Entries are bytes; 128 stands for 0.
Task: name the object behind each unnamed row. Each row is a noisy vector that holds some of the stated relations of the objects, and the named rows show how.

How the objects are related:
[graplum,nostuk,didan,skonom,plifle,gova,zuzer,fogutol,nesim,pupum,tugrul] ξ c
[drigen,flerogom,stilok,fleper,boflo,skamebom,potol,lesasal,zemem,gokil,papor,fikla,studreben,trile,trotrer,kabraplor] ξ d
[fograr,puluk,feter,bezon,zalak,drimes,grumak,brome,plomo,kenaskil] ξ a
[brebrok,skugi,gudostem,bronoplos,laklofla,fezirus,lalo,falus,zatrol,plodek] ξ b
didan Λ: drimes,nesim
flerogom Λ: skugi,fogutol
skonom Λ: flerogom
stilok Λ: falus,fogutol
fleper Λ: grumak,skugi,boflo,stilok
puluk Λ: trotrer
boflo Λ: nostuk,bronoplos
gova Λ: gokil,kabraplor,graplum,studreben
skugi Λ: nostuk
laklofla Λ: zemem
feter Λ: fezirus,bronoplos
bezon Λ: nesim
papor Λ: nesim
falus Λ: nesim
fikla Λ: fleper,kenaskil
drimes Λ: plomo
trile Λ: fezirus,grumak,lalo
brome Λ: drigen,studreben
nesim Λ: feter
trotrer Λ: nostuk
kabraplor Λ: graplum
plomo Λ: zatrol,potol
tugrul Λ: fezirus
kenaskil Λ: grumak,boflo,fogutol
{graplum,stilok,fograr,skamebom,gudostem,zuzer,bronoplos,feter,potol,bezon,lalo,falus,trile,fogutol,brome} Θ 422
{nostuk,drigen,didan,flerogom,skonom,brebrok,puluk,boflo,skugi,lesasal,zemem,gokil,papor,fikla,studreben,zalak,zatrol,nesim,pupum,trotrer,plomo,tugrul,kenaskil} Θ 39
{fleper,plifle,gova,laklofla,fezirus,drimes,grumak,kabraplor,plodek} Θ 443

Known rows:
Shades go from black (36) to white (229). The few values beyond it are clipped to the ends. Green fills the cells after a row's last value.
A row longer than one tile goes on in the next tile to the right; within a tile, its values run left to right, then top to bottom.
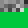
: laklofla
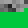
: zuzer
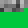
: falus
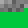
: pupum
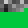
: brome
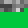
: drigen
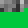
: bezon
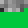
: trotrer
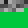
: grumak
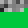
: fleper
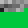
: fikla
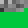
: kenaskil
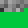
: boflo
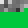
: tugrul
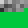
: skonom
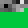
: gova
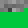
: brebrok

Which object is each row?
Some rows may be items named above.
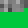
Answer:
zemem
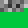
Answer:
potol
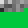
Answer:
skonom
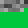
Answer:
plifle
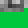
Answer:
zatrol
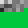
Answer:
skonom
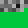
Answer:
feter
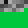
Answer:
grumak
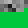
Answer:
zuzer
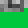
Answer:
zatrol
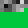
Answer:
gova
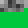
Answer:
plomo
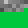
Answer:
skamebom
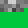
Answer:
bronoplos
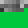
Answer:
papor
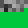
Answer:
graplum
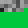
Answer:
stilok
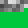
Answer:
lalo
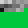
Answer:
fikla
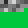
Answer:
fezirus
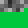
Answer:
drimes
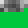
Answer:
didan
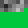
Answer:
kabraplor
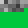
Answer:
nesim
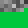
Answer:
fograr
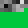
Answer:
gova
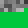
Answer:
plodek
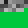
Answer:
grumak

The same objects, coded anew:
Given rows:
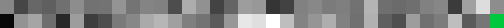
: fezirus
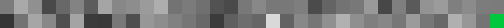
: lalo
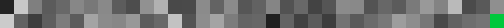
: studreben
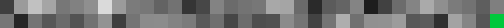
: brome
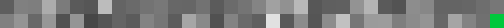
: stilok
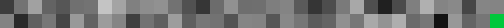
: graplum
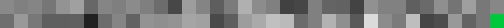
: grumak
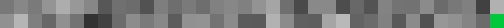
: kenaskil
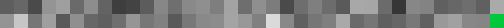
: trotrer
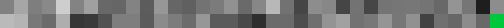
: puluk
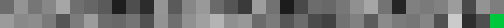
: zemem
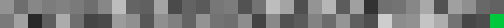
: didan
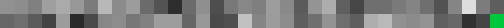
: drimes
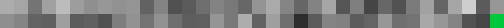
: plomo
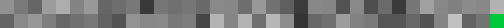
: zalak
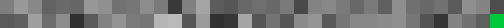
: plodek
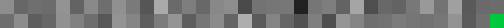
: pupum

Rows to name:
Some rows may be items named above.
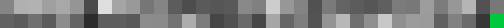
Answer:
bezon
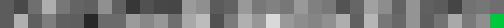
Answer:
fleper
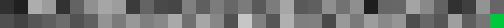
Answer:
gova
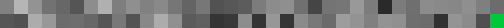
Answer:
gudostem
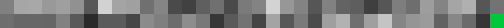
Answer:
bezon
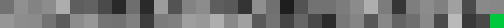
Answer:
zemem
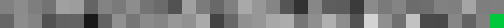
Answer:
grumak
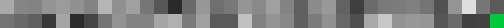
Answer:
drimes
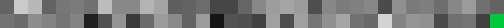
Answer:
falus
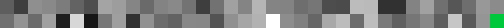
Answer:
fogutol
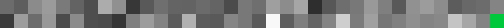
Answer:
trile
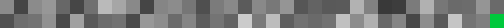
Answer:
zuzer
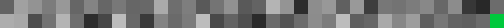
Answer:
skonom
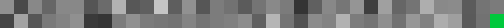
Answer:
tugrul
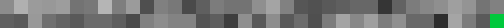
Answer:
fograr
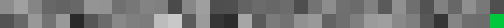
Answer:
plodek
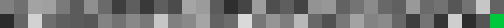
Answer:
laklofla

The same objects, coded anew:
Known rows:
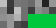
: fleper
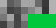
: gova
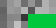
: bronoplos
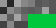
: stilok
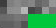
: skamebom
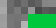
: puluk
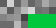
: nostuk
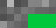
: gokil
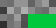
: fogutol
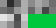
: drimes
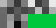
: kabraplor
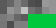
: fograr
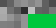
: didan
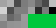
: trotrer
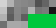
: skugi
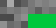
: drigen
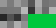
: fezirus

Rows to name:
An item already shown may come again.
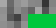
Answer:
laklofla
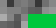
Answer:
brome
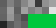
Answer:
graplum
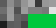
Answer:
graplum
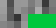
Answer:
laklofla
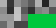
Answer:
fleper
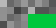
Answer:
skonom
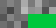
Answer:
plifle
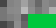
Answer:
zuzer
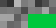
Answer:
bezon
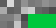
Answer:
nostuk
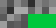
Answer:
grumak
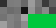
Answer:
papor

